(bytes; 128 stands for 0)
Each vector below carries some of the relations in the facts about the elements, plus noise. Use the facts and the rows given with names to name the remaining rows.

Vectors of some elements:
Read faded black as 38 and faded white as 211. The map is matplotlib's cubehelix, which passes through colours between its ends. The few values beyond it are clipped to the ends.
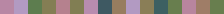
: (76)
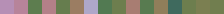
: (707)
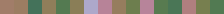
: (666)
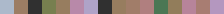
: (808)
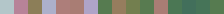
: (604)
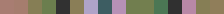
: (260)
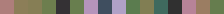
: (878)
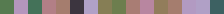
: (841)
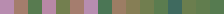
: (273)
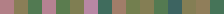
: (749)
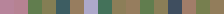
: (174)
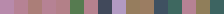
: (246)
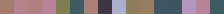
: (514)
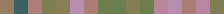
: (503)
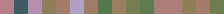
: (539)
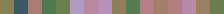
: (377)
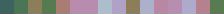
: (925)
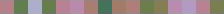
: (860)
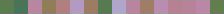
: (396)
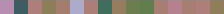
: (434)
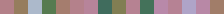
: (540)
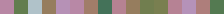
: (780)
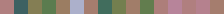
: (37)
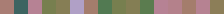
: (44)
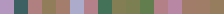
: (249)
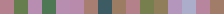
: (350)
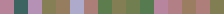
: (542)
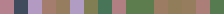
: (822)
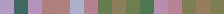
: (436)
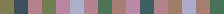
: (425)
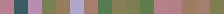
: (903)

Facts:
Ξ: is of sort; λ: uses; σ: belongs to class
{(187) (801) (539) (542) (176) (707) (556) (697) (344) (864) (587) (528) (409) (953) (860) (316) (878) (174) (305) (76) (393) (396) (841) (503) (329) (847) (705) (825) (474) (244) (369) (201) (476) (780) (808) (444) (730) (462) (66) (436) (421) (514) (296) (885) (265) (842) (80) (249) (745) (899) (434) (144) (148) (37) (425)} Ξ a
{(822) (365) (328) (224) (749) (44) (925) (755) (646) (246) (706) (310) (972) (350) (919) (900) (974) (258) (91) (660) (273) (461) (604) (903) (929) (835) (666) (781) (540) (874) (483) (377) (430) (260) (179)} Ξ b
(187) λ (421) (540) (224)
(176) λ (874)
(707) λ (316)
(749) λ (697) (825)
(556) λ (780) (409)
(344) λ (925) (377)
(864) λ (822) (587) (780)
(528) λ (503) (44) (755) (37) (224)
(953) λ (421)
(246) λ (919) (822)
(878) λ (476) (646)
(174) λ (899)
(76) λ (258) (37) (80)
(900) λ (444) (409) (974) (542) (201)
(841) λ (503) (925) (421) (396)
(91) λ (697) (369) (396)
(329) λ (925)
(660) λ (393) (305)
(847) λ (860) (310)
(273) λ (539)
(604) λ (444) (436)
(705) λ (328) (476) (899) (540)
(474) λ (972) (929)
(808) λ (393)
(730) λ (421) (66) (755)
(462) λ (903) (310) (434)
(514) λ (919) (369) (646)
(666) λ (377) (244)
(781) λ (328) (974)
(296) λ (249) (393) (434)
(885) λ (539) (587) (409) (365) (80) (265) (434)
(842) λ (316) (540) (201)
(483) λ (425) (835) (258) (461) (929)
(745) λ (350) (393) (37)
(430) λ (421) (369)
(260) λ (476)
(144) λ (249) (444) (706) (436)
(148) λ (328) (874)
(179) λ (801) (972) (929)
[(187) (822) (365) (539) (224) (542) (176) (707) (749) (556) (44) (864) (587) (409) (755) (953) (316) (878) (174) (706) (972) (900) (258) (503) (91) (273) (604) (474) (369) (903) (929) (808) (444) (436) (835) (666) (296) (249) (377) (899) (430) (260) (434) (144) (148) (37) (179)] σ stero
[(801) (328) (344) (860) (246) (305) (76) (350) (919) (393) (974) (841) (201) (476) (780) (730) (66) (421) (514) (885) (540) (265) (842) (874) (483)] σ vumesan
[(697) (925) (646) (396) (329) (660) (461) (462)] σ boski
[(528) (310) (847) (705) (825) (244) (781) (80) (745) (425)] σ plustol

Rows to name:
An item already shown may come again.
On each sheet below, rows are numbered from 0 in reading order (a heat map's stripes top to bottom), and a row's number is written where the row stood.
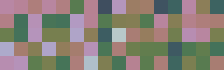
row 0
(246)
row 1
(899)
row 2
(646)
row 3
(556)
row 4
(176)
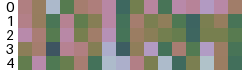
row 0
(540)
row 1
(749)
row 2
(273)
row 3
(528)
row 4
(344)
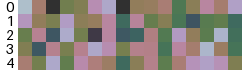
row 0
(808)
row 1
(864)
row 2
(953)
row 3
(244)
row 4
(66)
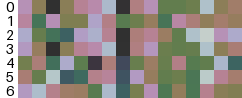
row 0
(745)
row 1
(316)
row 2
(393)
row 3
(745)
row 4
(430)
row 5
(476)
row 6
(842)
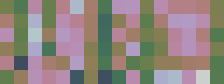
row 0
(461)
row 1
(66)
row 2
(780)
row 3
(801)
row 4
(822)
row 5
(421)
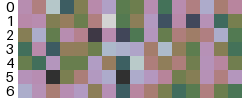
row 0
(328)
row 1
(781)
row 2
(730)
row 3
(329)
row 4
(646)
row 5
(660)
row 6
(885)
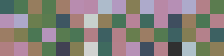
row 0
(925)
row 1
(148)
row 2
(91)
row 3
(705)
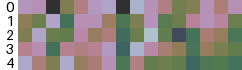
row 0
(660)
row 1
(801)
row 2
(483)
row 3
(462)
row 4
(556)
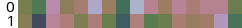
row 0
(697)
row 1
(369)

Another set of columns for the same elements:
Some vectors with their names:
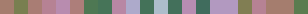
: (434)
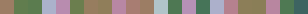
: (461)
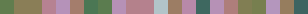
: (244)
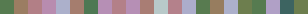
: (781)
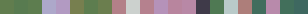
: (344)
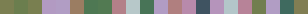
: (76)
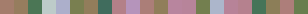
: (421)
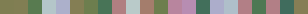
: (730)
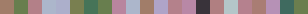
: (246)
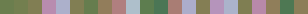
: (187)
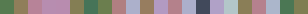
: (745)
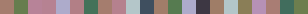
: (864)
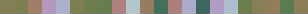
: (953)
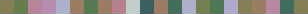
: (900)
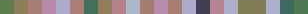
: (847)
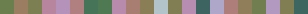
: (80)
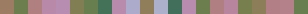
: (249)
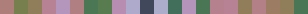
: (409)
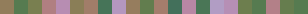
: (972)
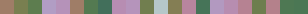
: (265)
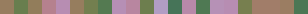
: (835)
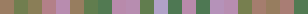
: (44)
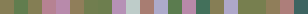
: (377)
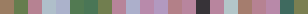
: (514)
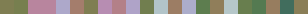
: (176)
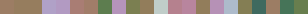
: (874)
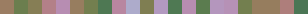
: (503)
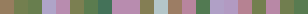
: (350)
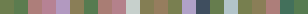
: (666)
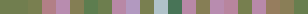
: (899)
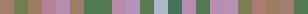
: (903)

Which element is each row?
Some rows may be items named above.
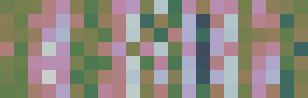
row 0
(899)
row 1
(273)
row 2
(953)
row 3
(697)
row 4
(296)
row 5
(660)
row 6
(174)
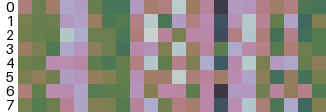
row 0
(919)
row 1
(76)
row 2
(841)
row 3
(66)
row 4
(808)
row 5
(328)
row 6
(369)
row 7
(483)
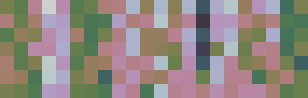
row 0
(660)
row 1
(919)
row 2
(528)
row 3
(749)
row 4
(396)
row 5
(421)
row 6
(540)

